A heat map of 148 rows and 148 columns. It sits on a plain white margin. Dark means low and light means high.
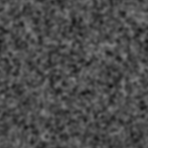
Seam: none. Histogram: bell-shaped. Average level on the scale: 30%. Odd rows or columns: none. Grain: blotchy. Slope: none. Stripes: none.
